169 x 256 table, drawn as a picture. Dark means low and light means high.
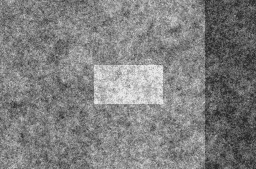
Odd patch: higher, in the centre. Ninth with the highest average: centre. Seam: vertical, 80% of the way across, the left part higher. Average level on the scale: 50%. Histogram: bell-shaped.
